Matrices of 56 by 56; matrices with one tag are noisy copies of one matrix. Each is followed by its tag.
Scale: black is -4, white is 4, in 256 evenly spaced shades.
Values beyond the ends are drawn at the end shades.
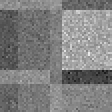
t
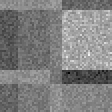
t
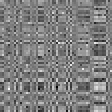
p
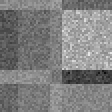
t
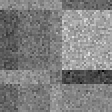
t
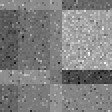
t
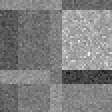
t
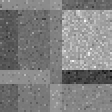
t
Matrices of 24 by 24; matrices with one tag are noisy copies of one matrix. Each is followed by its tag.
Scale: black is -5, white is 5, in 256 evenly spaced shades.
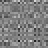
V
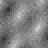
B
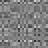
V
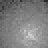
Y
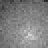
Y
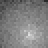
Y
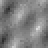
B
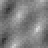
B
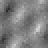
B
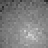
Y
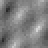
B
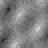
B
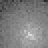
Y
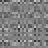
V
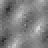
B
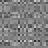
V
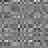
V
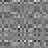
V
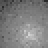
Y
